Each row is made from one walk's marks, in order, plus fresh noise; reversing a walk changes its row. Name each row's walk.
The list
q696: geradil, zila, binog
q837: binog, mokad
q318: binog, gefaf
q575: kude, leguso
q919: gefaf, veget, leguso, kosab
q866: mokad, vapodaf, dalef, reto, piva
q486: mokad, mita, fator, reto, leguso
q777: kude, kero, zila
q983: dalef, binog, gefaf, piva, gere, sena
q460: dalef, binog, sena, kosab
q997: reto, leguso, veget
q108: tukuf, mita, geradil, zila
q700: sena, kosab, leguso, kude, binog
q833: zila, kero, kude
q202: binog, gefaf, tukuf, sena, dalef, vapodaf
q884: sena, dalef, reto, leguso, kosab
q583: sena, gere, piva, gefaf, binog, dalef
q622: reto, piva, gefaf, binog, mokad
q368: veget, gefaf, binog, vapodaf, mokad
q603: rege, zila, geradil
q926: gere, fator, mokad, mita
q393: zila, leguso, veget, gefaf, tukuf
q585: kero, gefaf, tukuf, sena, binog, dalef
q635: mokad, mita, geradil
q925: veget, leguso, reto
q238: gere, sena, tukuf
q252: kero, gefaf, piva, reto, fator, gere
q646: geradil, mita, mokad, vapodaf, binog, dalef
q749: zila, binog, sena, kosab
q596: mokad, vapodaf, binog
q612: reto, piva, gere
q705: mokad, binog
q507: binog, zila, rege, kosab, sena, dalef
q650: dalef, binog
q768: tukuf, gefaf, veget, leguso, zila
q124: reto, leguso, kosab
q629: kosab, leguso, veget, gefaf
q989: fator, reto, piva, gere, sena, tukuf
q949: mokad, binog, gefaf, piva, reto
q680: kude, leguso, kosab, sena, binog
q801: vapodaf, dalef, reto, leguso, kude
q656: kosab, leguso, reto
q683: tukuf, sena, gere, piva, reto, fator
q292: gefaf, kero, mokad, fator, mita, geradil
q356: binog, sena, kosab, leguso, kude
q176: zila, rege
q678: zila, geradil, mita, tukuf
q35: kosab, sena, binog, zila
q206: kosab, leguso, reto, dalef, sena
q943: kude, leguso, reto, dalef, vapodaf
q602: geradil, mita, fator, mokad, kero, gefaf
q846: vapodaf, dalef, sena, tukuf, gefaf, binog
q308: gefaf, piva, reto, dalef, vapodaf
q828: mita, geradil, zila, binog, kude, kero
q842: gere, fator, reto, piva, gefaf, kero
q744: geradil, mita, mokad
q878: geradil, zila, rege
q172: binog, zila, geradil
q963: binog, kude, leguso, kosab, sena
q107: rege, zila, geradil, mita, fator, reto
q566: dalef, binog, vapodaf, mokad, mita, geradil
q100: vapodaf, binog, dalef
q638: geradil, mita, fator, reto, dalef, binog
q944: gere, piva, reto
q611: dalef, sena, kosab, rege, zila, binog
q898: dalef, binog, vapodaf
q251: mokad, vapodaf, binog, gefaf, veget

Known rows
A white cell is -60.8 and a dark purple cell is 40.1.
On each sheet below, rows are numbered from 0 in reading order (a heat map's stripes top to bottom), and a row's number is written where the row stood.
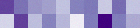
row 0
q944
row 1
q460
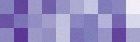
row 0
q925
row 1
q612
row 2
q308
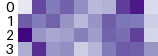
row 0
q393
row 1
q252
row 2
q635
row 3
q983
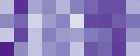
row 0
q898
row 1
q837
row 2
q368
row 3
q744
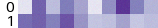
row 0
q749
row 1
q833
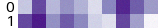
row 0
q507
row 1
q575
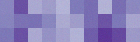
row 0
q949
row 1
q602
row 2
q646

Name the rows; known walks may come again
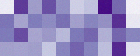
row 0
q919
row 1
q108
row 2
q949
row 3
q878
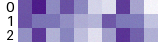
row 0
q575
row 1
q683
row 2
q206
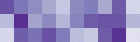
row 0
q612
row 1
q898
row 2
q768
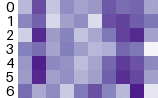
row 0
q596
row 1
q837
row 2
q202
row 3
q656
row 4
q583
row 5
q100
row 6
q603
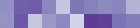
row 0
q842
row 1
q705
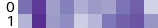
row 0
q943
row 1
q983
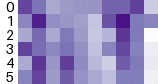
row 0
q566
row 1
q650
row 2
q124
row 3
q486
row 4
q997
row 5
q925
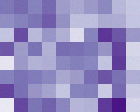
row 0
q828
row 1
q777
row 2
q507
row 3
q172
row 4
q176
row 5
q602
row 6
q944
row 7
q393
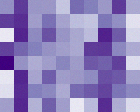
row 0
q308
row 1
q801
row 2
q629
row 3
q638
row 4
q635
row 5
q251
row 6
q318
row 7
q356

